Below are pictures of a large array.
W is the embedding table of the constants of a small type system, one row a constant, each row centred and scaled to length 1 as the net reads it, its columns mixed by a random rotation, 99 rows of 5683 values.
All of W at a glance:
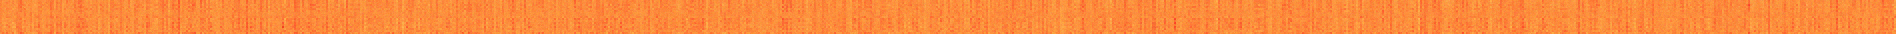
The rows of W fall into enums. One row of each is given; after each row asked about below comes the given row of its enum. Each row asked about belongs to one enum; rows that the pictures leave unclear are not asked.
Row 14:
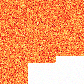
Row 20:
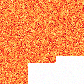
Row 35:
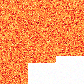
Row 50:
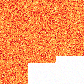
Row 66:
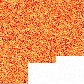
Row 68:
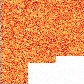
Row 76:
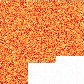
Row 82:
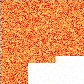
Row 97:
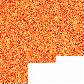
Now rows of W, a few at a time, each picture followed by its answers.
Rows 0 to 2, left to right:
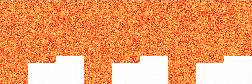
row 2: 50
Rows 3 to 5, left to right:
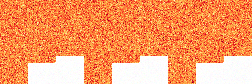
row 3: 14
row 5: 66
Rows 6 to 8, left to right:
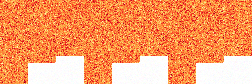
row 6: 66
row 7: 97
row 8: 50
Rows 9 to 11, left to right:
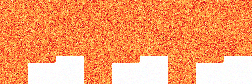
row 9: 20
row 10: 97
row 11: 68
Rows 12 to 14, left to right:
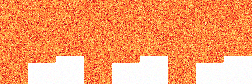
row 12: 35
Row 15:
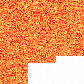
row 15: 50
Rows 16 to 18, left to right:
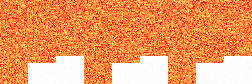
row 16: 14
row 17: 35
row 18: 68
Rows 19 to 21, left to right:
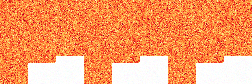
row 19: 97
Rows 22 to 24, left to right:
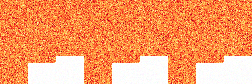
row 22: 14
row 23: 97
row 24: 97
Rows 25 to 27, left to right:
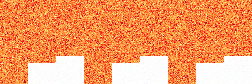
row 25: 66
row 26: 35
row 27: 35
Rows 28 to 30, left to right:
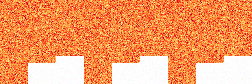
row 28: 82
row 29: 14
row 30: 97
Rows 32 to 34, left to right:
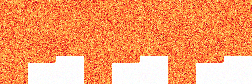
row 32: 68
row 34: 20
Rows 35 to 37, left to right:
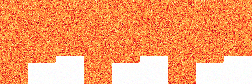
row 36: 20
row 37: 76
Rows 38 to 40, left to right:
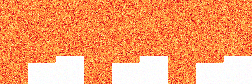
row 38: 35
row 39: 82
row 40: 97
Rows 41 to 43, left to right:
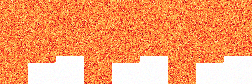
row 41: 20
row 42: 76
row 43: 35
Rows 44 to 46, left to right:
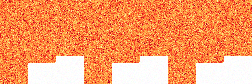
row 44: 97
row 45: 66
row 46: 20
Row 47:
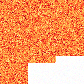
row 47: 82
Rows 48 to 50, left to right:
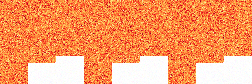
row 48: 82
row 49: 76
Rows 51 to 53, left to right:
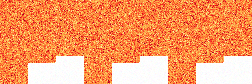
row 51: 97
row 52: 66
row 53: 82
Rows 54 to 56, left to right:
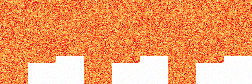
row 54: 68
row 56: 20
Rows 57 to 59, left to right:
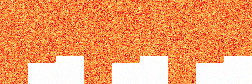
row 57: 20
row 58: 50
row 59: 66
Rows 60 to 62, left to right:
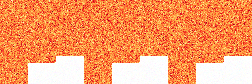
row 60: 20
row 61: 97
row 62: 35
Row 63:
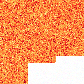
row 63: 66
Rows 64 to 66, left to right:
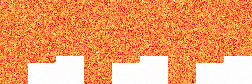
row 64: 20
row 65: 76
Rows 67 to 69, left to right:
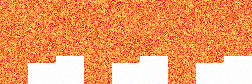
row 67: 20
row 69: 14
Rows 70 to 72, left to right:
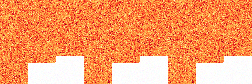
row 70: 35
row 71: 66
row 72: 66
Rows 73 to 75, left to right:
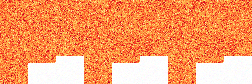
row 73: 97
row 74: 68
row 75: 68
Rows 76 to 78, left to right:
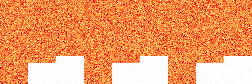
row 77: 97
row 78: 82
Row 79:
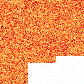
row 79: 68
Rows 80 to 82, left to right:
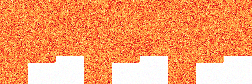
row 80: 20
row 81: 68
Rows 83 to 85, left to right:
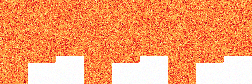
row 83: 66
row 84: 20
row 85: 35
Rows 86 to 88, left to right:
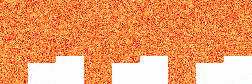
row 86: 66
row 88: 14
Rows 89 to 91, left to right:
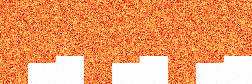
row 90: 82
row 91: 97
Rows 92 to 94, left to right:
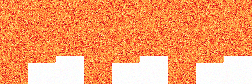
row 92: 35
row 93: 82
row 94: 82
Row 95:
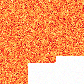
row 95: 20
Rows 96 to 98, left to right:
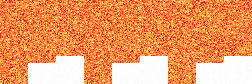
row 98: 68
